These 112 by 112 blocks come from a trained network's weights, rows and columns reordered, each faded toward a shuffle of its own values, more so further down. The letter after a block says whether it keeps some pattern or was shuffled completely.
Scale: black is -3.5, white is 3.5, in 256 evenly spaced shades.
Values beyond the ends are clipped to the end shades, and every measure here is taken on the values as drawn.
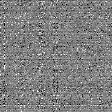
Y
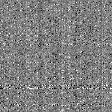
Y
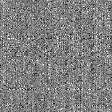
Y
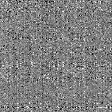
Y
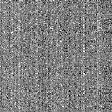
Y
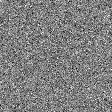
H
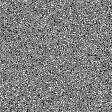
H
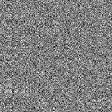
Y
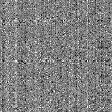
Y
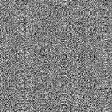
Y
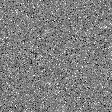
H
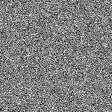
H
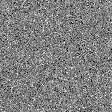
H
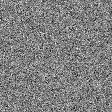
H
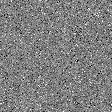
H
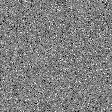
H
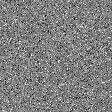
H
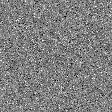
H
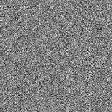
Y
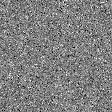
H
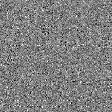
Y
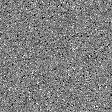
H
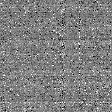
Y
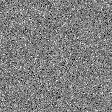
H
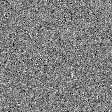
H
